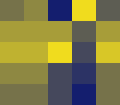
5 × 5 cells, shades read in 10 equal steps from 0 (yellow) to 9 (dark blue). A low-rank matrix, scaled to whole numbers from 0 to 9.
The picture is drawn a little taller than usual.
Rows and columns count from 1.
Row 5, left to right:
5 5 7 9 5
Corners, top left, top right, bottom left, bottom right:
5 6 5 5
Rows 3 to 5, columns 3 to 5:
0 7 1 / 7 8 5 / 7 9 5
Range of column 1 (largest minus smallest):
3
